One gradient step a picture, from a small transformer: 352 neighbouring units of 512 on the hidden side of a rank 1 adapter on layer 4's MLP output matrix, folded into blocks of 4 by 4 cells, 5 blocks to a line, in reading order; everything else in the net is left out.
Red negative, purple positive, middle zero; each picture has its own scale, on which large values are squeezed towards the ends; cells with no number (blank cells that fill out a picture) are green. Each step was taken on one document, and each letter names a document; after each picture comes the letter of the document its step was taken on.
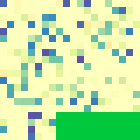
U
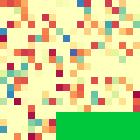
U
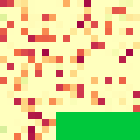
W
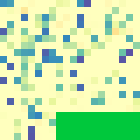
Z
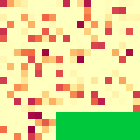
W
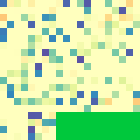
U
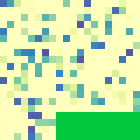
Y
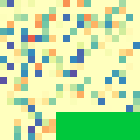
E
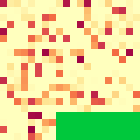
U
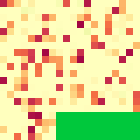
Y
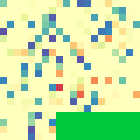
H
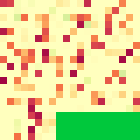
E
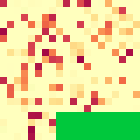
H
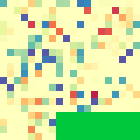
H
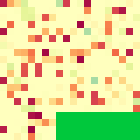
W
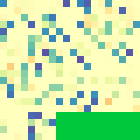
U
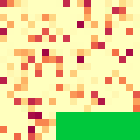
W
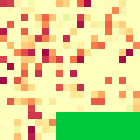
Z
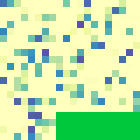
Y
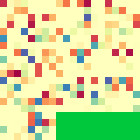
W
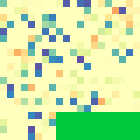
U
